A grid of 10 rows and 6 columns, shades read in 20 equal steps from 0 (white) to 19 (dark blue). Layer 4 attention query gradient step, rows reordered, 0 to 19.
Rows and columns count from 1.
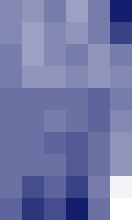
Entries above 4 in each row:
6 6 6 6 6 6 6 6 5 5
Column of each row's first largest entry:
6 6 1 1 5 5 4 4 4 4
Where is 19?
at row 1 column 6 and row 10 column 4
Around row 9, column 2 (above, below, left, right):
12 17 12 13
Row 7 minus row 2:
2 4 3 5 1 -7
